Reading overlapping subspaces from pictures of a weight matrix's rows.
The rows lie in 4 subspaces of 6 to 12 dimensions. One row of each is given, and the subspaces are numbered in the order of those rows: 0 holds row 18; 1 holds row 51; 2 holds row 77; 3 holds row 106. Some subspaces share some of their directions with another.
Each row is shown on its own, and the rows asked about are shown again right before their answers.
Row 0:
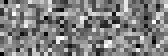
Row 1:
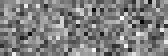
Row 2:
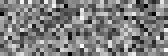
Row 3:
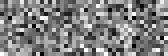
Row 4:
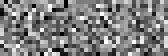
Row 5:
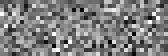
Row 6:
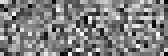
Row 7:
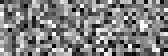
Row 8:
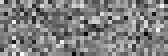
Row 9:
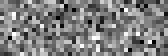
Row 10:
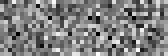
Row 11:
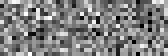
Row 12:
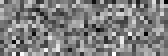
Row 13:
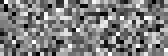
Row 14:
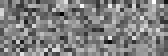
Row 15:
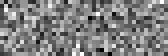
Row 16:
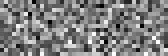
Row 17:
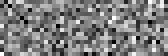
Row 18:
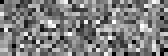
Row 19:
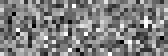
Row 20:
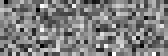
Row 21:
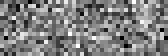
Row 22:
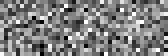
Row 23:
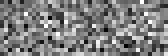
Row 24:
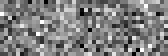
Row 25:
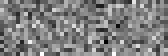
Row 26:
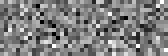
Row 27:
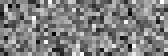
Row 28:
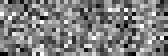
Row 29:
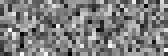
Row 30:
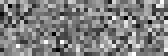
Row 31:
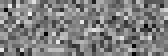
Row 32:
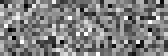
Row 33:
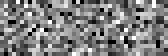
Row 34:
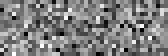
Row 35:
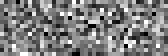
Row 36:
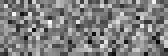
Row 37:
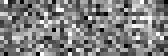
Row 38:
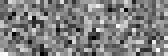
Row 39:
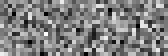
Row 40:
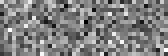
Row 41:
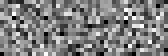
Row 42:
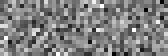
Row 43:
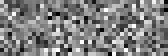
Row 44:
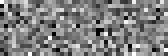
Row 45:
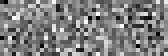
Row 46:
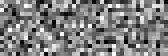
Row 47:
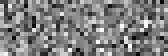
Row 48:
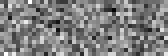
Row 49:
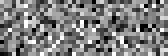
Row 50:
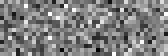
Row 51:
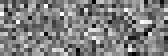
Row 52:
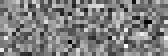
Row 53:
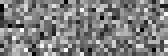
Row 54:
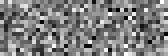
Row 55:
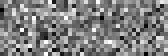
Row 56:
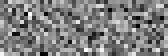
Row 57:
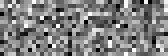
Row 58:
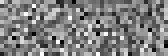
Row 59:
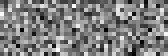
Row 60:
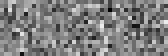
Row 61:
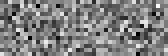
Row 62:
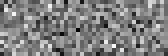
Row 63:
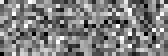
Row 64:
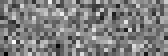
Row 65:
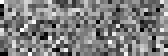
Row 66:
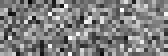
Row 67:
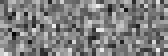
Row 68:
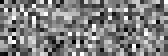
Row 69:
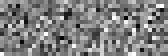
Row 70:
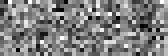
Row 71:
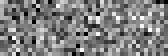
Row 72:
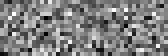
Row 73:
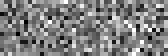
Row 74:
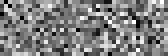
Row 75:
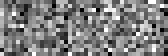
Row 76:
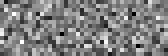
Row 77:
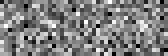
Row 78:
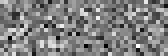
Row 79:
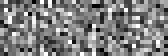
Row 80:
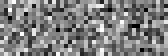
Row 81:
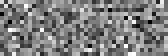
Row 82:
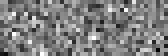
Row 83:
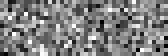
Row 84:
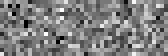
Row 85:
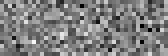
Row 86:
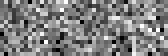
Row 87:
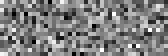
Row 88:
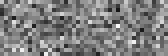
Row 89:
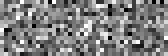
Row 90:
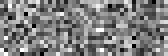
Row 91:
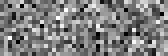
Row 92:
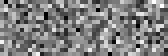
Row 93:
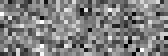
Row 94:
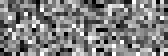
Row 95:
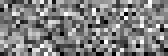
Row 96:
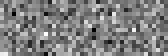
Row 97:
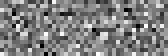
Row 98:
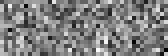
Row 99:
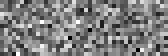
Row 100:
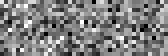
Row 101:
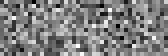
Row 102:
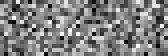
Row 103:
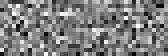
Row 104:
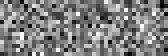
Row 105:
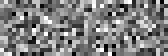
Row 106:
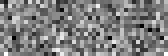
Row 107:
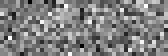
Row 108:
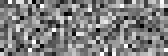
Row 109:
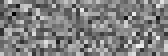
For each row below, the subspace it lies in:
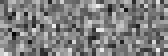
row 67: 2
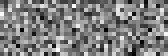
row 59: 3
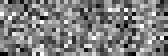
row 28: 2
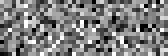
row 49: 1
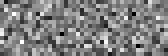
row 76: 0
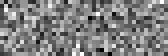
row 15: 3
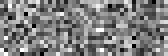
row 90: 0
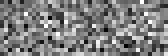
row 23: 3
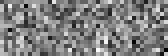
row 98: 2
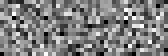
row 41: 1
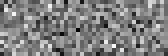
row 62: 3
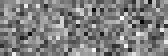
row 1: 1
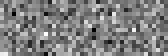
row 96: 1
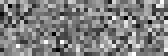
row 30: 1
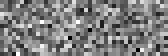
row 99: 2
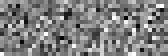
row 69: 3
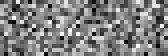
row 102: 1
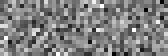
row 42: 2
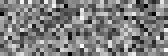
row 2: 2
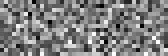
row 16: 1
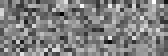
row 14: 0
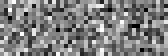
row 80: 2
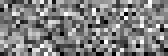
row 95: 1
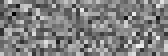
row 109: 0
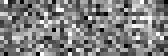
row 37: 3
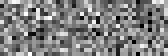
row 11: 0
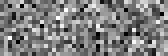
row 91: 2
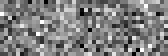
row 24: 2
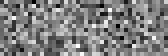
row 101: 1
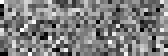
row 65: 0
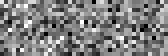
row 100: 1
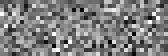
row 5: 3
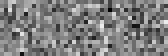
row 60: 2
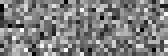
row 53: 3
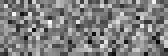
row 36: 1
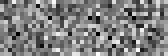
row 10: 3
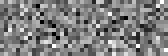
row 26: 1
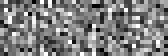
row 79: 1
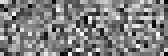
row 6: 3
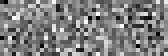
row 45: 3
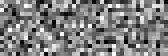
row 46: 1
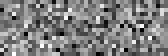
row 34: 3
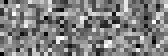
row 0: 3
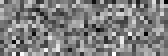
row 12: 0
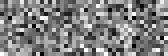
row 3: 2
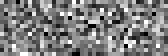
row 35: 1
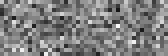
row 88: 1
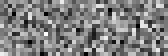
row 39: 1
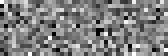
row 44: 0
